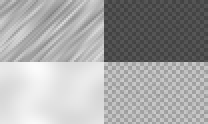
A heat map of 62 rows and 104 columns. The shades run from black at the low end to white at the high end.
The table splits into 2 rows of 2 panels. Panel 1,1: high, slanting up to the right. Panel 1,2: low, checkered, faint in contrast. Panel 2,1: very high, smooth, faint in contrast. Panel 2,2: high, checkered.
